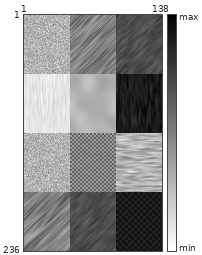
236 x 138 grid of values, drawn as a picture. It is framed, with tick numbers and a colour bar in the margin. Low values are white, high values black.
It is made of 4 by 3 panels. Panel 1,1: low, fine-grained. Panel 1,2: middling, slanting up to the right. Panel 1,3: high, slanting up to the right, faint in contrast. Panel 2,1: very low, streaked downward, faint in contrast. Panel 2,2: low, smooth, faint in contrast. Panel 2,3: very high, streaked downward, faint in contrast. Panel 3,1: low, fine-grained. Panel 3,2: middling, checkered, strong in contrast. Panel 3,3: low, streaked across. Panel 4,1: middling, slanting up to the right. Panel 4,2: high, slanting up to the right, faint in contrast. Panel 4,3: very high, checkered, faint in contrast.
